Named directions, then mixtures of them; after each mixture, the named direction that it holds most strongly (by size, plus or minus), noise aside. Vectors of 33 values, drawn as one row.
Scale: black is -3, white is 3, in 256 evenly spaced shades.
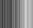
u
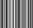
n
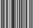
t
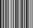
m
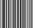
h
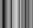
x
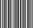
t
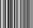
n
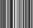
x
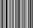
n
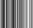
t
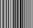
h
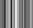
x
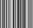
h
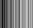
u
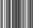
x
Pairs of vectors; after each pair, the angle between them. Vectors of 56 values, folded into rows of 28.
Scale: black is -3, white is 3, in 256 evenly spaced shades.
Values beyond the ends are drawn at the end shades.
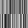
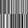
nearly opposite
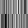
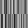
partly aligned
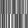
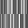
partly aligned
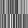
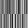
partly opposed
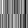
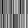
nearly opposite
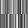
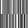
nearly parallel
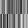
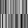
nearly opposite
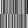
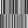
nearly parallel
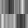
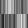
nearly opposite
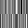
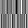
nearly opposite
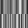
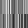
orthogonal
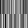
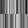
partly aligned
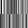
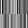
nearly opposite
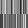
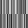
partly aligned
